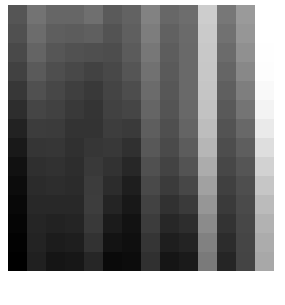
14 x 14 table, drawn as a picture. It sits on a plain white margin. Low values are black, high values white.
Slope: up to the top right. Histogram: skewed, a long tail of high values. Ninth with the highest average: top right.
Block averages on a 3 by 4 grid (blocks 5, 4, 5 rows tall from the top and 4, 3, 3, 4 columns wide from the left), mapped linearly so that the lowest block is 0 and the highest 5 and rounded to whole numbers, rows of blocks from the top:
2 2 3 5 / 1 1 2 4 / 0 0 1 3
